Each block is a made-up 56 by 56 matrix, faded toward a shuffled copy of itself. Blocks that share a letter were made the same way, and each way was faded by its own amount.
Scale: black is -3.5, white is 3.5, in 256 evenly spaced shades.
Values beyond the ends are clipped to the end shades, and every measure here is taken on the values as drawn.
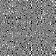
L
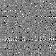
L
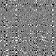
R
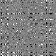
R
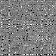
L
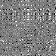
L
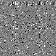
L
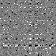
L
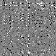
L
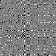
R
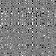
R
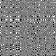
R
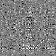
L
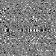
L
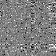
L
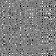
R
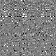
L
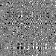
L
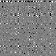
R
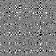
R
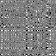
R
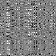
R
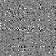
L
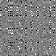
R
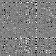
R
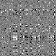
R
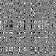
R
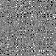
L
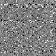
L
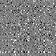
L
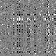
R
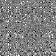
L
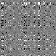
R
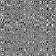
R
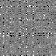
R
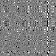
R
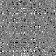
L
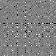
R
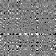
R
